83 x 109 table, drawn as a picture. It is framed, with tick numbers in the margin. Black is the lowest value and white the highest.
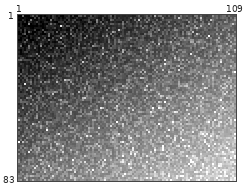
The bottom right is the ninth with the highest average. The field climbs toward the bottom right. Neither half mirrors the other. The grain is fine, like static. The ninth with the lowest average is the top left.
